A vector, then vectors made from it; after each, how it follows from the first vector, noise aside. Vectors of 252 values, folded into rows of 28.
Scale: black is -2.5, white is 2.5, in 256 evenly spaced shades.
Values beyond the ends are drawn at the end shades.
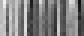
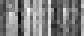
wrapped around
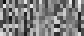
sign-scrambled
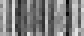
wrapped around
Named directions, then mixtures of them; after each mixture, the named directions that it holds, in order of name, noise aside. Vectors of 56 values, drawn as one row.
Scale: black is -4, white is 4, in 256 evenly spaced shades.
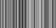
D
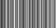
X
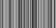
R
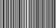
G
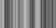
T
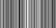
D, G, T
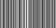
G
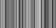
D, T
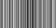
D, G, R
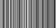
G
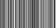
G, R, X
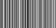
G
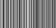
G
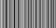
X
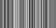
T, X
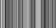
D, T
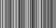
D, R, T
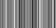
R, X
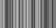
D, T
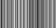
D, X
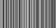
G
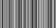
R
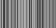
D, G, R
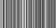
D, G, X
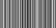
G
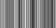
G, R, T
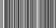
G, T, X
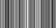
D, G, T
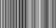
D
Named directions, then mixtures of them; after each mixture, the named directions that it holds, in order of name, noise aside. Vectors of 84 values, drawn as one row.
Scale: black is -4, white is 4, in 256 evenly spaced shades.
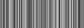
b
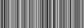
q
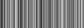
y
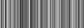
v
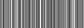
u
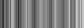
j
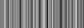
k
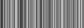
y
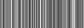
u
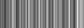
j, k, u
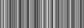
q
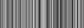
b, k, v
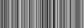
q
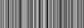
k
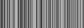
y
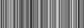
b, v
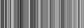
j, v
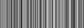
b, q, u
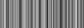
k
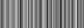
k, y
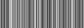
b, q, u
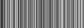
y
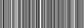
u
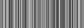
b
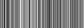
q, v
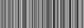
b, q, u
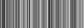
j, k, v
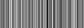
k, q, u
